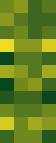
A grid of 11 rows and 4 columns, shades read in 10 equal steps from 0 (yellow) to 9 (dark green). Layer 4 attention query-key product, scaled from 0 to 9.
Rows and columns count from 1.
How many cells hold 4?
7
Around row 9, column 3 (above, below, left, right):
7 3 6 5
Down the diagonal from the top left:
5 6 7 1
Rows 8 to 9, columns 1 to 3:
8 7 7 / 5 6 6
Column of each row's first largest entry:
3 3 3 2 1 3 1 4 2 2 4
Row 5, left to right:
9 6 6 7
